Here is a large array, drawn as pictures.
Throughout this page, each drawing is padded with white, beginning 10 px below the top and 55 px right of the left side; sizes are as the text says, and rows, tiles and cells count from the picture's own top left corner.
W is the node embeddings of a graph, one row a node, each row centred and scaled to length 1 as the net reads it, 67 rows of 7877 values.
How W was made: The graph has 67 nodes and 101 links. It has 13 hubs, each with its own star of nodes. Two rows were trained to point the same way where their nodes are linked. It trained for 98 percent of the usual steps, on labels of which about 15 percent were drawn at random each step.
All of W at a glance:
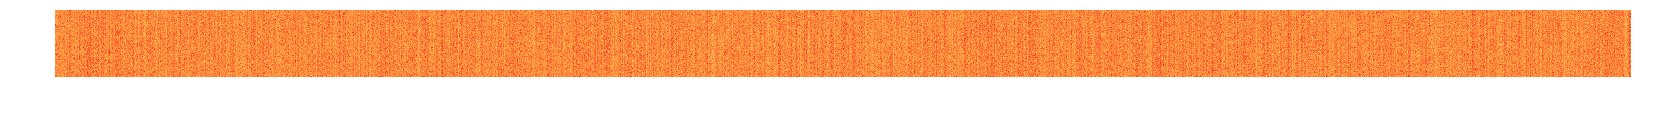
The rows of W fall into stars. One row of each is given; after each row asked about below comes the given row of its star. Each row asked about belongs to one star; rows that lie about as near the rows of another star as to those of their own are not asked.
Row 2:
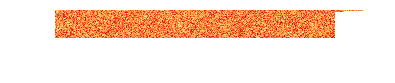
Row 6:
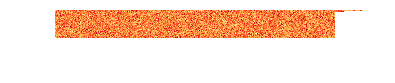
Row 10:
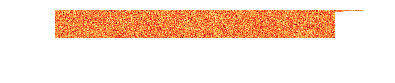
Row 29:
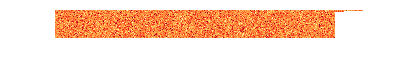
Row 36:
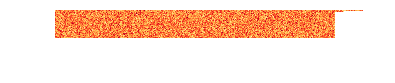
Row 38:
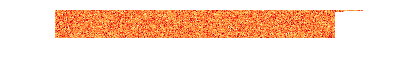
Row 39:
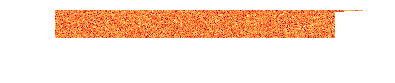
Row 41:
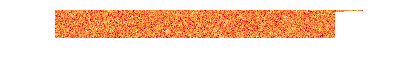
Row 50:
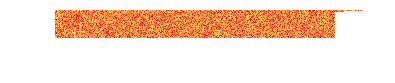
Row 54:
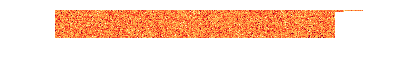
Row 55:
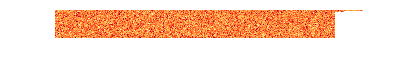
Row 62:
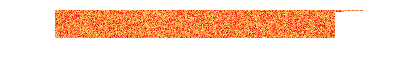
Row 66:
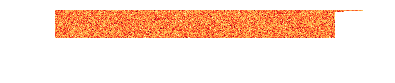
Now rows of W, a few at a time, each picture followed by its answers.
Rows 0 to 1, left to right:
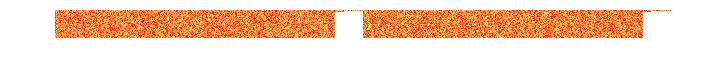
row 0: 41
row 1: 36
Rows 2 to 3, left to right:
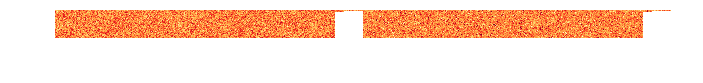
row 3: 29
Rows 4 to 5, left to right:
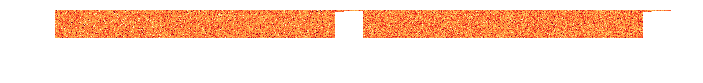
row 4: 50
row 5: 36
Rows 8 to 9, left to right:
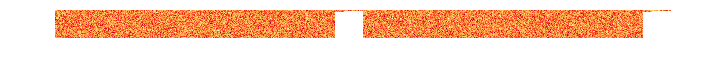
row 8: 6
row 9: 38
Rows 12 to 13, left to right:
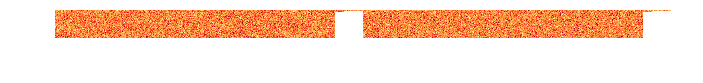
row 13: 54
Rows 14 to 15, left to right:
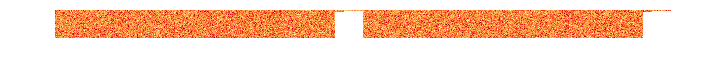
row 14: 66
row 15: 38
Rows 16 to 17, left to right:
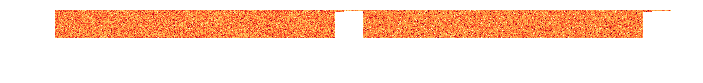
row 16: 66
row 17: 39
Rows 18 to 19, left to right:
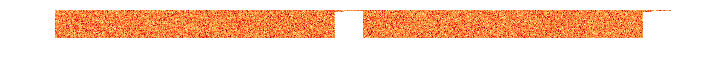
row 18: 50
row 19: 10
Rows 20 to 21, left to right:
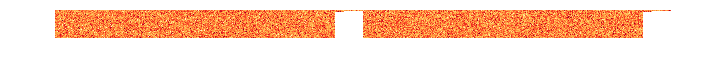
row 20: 54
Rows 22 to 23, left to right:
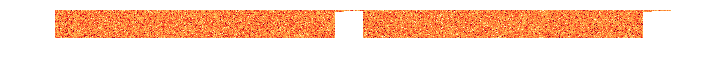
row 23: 54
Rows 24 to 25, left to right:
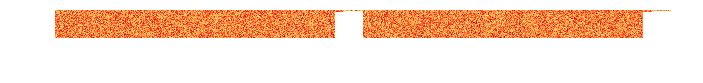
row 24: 54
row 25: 55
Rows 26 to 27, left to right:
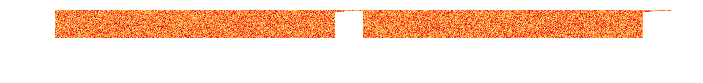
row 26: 2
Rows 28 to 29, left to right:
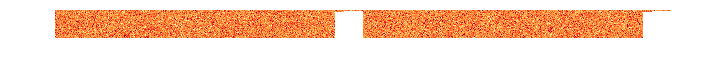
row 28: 10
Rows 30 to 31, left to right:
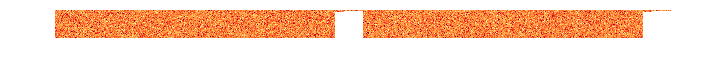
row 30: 66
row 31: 36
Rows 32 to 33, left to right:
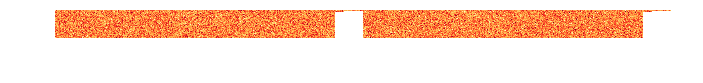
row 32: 55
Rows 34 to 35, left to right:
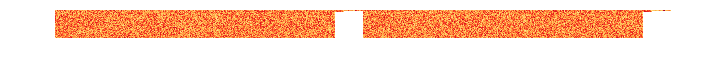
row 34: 10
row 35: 39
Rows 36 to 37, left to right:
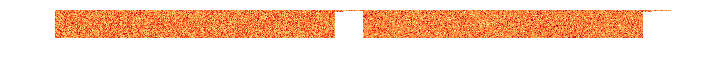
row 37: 2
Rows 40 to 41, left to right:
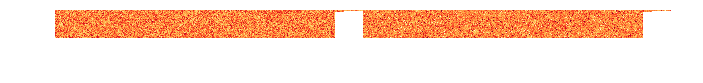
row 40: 66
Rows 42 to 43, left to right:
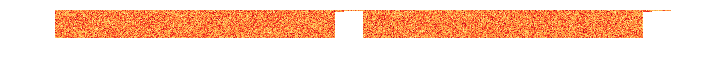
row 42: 41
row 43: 39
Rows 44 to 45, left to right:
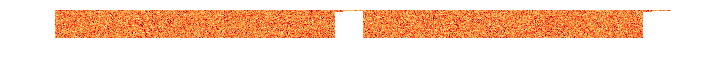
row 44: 39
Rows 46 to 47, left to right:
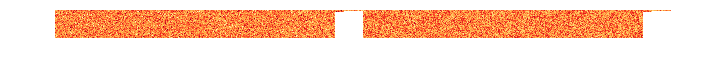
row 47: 38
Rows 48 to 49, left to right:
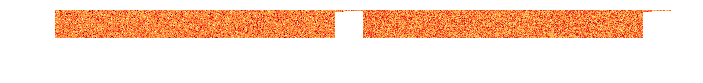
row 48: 29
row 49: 38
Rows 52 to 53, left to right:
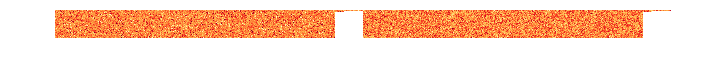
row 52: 29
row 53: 62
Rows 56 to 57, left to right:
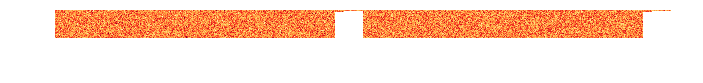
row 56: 66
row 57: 29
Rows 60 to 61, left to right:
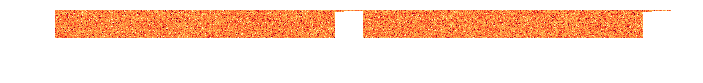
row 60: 10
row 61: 62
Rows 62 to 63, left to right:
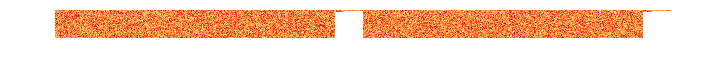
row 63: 36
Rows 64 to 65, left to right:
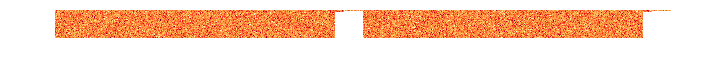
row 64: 50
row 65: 38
